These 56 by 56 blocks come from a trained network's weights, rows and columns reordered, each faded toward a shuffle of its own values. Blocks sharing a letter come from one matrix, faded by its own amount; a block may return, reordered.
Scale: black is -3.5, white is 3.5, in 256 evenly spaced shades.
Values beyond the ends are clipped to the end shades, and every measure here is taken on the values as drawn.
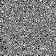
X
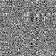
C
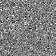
X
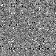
X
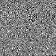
C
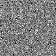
X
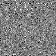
X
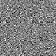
C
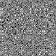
C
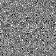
X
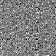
X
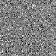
C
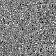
X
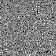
X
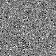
X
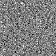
X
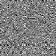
C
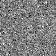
X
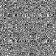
C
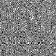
C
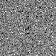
X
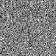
C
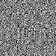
C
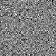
C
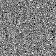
X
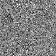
X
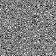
C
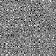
C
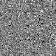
X
